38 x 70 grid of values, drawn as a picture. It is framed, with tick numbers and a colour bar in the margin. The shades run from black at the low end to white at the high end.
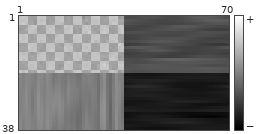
The table splits into 2 rows of 2 panels. Panel 1,1: high, checkered. Panel 1,2: low, streaked across, faint in contrast. Panel 2,1: middling, streaked downward, faint in contrast. Panel 2,2: very low, streaked across, faint in contrast.
